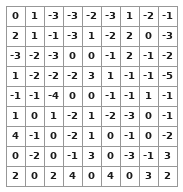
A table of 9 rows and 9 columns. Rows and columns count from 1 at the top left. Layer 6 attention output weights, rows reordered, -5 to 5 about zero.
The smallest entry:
-5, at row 4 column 9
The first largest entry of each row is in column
2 1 7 5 8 1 1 5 4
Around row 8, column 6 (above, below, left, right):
0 4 3 -3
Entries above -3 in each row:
6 7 7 8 8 8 9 8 9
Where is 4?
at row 7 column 1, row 9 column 4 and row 9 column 6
